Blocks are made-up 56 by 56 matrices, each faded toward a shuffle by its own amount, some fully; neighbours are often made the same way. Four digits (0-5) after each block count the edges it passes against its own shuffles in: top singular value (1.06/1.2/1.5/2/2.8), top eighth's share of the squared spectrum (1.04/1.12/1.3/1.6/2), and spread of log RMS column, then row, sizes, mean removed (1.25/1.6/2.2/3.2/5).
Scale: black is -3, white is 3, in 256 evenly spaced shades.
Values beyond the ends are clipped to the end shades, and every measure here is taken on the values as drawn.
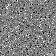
0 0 0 0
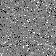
0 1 0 1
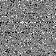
2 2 0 2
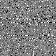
1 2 0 2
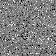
0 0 0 1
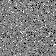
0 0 0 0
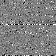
3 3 0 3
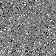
0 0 0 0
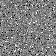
0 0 0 0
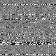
2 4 0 4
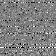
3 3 0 3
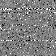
2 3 0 3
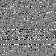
2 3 0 3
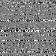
2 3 0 4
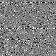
2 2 0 2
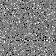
1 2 0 2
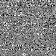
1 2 0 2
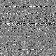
2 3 0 3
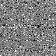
1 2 0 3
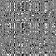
4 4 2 2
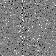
3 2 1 0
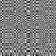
5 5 4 4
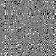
4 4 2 2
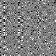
4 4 2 2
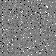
3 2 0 0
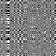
5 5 4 3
